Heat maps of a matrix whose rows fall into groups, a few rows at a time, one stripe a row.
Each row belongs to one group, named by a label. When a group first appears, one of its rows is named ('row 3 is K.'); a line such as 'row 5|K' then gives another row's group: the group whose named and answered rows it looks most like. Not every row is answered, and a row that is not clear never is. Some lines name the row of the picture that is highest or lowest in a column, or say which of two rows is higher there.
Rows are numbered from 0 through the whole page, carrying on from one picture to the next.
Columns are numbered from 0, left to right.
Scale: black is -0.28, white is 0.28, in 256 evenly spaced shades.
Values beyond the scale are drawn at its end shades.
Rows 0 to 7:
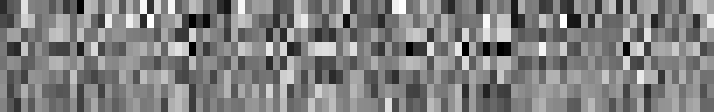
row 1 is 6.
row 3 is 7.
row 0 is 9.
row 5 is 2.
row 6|7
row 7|7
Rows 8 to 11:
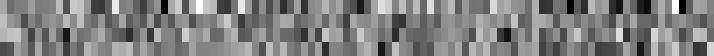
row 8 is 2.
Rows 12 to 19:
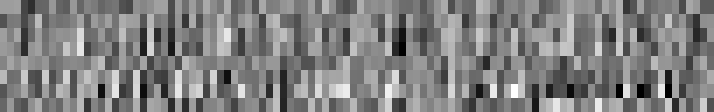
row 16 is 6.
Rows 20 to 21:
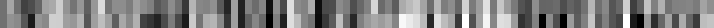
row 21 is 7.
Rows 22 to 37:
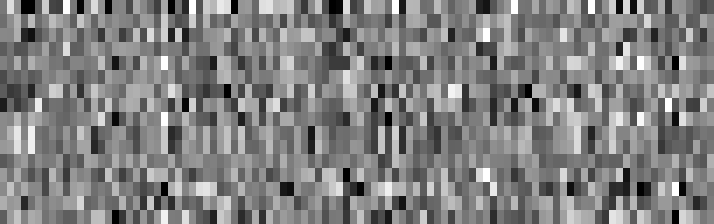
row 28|7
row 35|2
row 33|9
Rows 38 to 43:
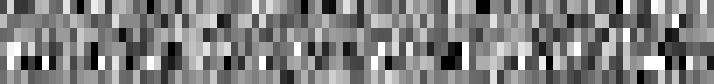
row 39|2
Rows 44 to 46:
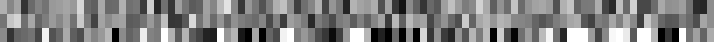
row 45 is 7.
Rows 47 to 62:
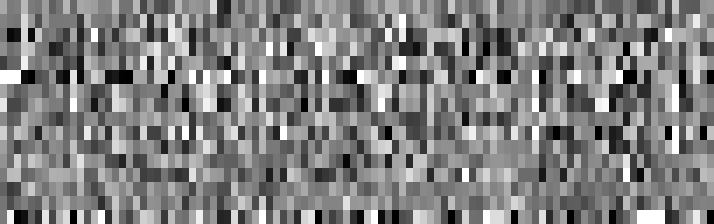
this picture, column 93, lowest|49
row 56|9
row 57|2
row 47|2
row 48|9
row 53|2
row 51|9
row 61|2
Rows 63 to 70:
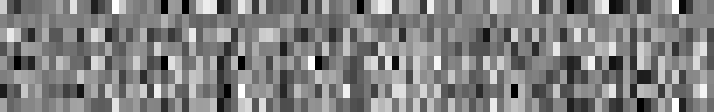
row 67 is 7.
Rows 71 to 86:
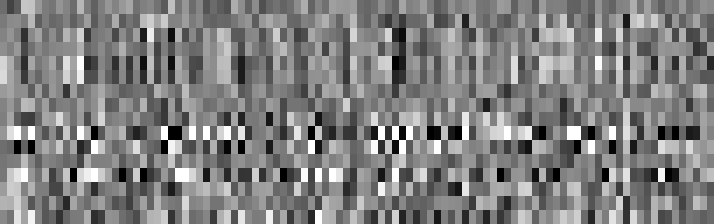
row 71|6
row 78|6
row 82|9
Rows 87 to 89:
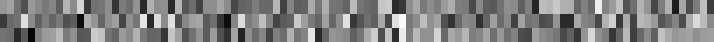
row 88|9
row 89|7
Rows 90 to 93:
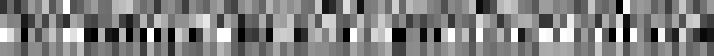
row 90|6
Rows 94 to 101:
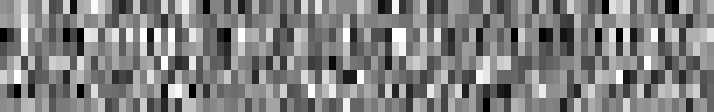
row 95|6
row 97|9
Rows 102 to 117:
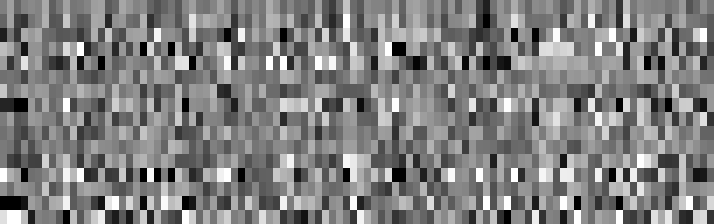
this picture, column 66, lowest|106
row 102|6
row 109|6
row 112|7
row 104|9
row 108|2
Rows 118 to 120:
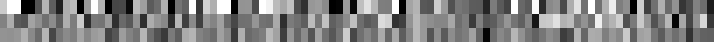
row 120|6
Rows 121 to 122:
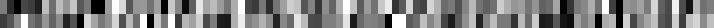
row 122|9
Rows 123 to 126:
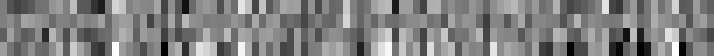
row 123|2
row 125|2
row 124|6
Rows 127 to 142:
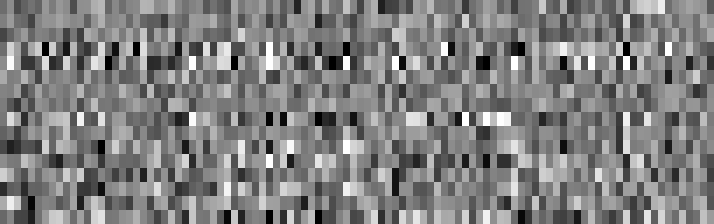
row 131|6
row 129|9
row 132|9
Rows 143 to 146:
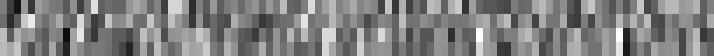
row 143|7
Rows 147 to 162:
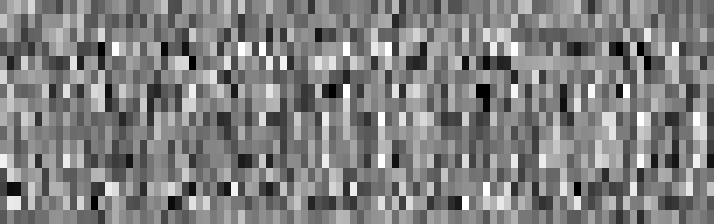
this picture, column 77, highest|158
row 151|7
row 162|2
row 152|2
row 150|2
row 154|6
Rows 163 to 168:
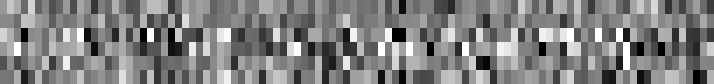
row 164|6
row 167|6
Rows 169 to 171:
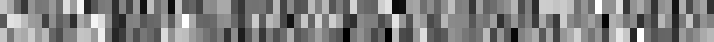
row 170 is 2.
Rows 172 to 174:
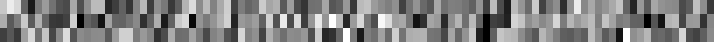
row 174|6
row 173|7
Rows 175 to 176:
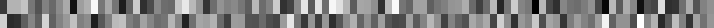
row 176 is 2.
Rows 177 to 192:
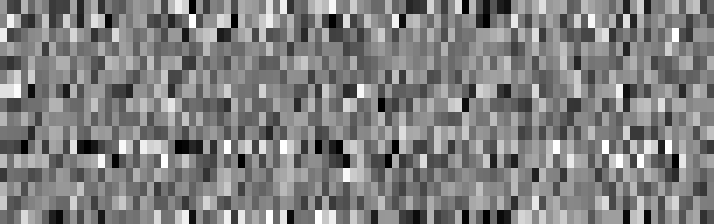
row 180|2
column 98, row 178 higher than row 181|No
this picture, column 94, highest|184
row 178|6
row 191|2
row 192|7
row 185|9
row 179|2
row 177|7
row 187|2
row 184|7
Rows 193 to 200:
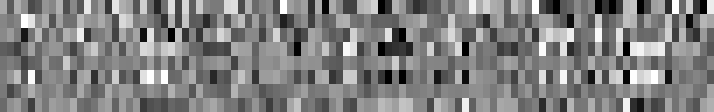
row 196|7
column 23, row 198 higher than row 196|Yes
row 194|6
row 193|9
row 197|6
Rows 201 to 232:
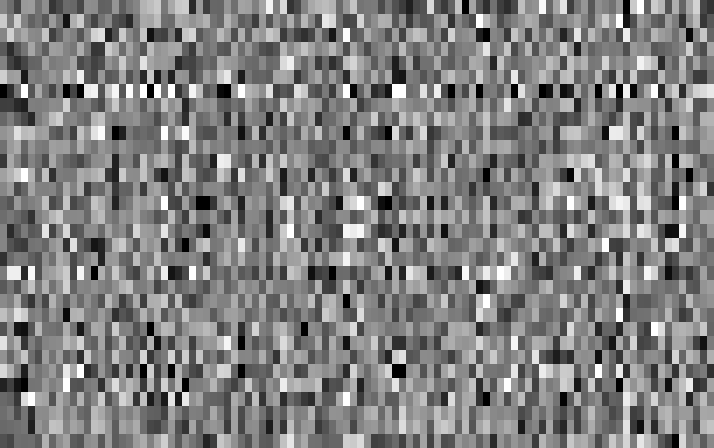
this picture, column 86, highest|218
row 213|6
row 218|2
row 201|7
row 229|6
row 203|6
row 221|6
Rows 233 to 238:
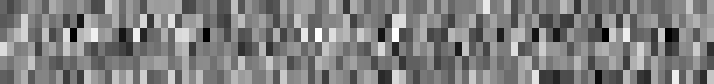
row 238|9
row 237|7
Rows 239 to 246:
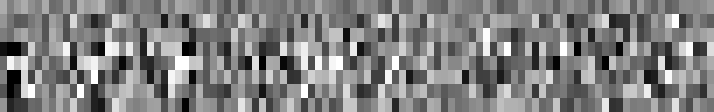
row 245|6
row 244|7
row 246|2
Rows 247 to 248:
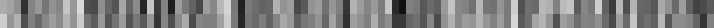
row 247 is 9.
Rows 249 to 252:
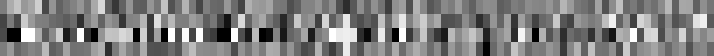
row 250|9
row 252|6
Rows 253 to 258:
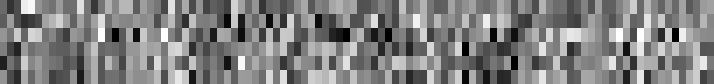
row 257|9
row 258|7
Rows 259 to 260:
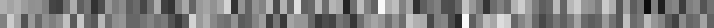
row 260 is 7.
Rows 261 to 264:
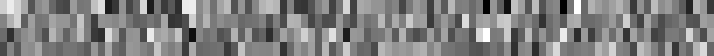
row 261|6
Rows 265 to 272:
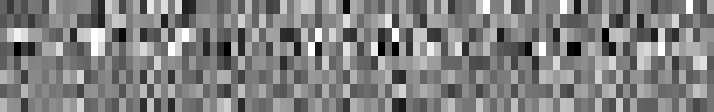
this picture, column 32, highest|272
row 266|2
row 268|7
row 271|9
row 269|9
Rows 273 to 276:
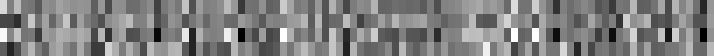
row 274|6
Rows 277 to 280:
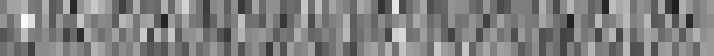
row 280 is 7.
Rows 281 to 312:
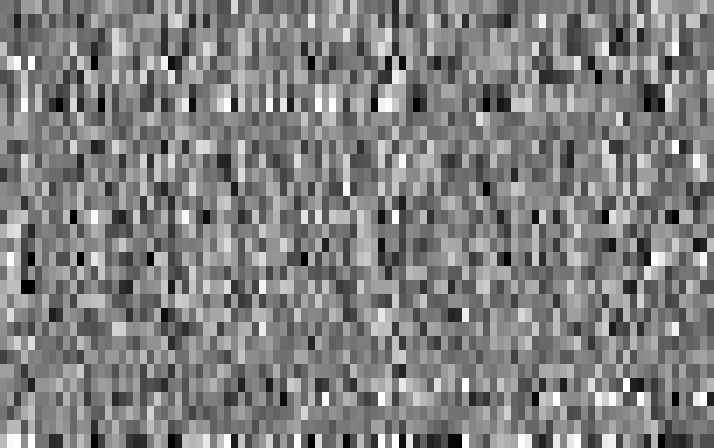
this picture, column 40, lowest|309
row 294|6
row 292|9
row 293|9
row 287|7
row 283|2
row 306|9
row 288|7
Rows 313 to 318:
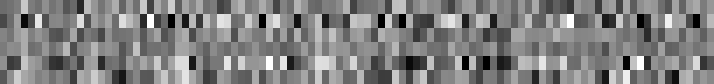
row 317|7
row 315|7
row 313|9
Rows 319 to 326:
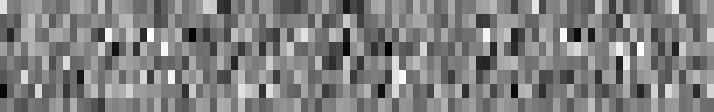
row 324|9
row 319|2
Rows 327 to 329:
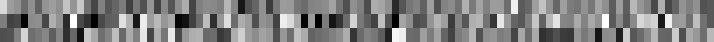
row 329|9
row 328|2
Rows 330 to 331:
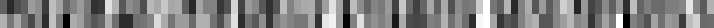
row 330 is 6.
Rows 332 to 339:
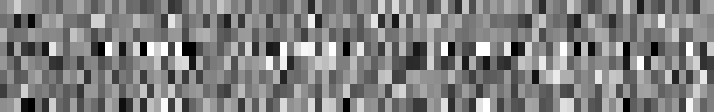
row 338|9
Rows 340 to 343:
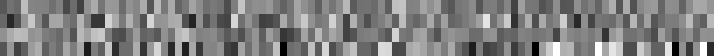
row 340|9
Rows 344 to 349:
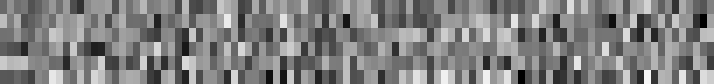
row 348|6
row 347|2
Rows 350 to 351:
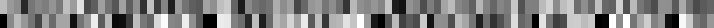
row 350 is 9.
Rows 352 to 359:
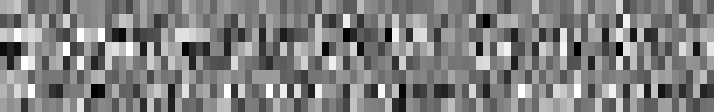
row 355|6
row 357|6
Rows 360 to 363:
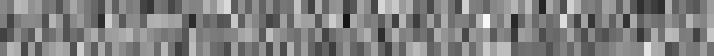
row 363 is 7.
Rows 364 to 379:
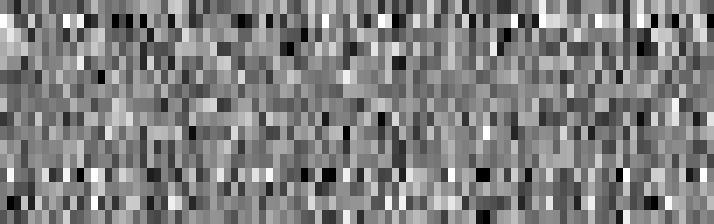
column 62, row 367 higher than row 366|No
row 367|2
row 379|6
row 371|2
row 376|6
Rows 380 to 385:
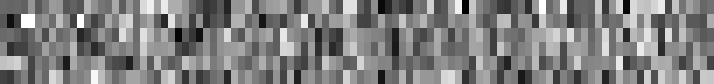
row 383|2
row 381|6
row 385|7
